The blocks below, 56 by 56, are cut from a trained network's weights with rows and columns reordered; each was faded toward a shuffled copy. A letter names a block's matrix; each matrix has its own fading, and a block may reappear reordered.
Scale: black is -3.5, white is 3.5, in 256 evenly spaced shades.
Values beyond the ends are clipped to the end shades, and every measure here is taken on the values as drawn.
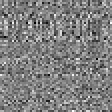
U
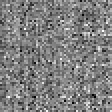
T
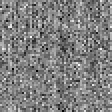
T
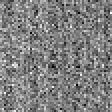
T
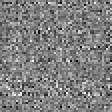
U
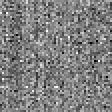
T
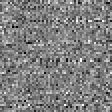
U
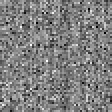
T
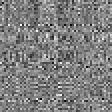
U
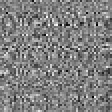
U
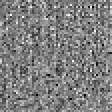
T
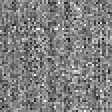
T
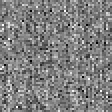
T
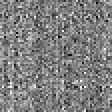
T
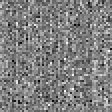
T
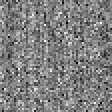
T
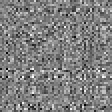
U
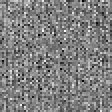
T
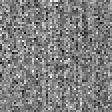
T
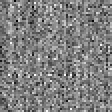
T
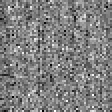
T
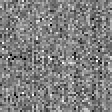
T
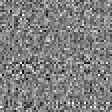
U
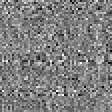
U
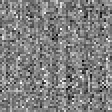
T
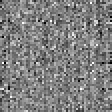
T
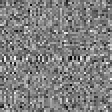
U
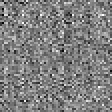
U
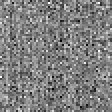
T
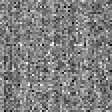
T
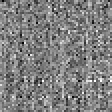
T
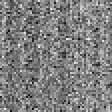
T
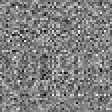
U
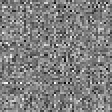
U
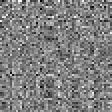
U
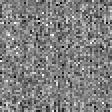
T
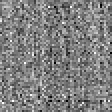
T
